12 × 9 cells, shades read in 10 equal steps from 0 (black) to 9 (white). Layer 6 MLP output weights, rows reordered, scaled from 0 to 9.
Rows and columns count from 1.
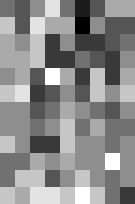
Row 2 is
7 3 8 6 6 0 5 3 3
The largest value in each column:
7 8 8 9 7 9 7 9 7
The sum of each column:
67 63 62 57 66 47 59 49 57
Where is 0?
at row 2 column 6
